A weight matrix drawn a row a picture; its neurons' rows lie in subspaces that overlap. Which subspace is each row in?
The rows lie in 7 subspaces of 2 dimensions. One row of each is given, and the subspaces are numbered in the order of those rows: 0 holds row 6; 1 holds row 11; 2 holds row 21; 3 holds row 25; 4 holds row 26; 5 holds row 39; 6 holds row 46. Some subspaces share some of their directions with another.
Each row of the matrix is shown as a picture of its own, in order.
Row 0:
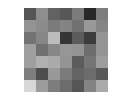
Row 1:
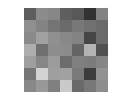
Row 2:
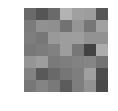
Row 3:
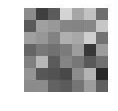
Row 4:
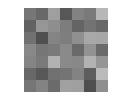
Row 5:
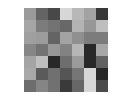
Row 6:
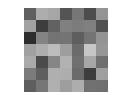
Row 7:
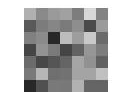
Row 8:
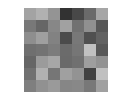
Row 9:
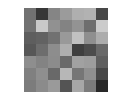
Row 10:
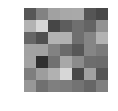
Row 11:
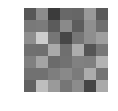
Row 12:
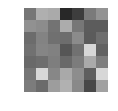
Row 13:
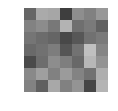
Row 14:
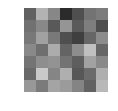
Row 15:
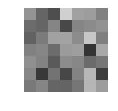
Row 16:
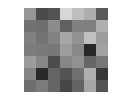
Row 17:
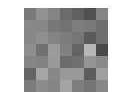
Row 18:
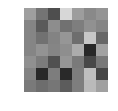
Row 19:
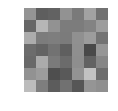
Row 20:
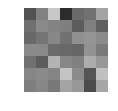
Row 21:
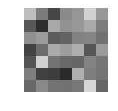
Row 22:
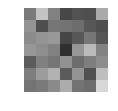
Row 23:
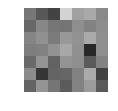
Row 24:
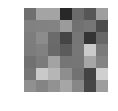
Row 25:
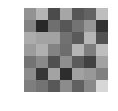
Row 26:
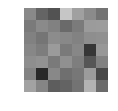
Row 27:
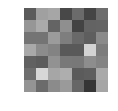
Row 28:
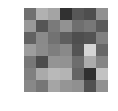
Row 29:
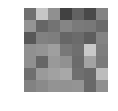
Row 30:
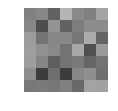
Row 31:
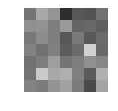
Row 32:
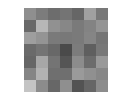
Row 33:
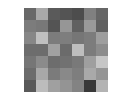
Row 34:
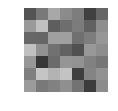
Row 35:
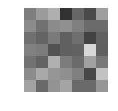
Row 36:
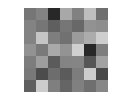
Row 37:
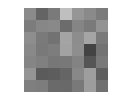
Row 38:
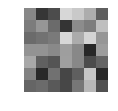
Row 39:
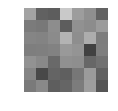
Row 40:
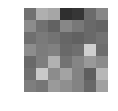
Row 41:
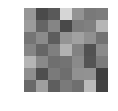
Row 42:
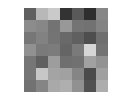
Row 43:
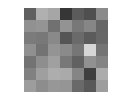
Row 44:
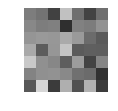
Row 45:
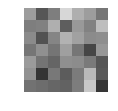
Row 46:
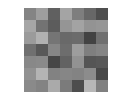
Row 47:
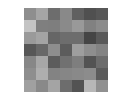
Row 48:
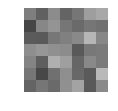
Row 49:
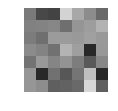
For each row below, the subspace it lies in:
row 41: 5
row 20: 6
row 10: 2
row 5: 6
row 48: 6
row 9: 3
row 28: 0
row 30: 3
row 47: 6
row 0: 4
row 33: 1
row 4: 6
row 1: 5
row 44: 5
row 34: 2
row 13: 5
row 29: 0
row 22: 3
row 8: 2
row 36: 1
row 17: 5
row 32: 0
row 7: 4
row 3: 0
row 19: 0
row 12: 4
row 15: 3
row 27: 2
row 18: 3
